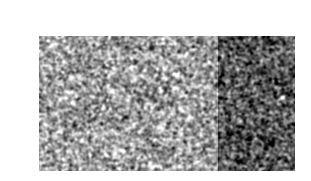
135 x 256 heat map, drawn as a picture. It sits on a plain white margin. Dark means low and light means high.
The values follow a bell shape. The texture is blotchy. On average the colour sits 50% of the way up the scale. A vertical seam about 70% of the way across splits the table, and the left part is higher. There are no regular stripes.
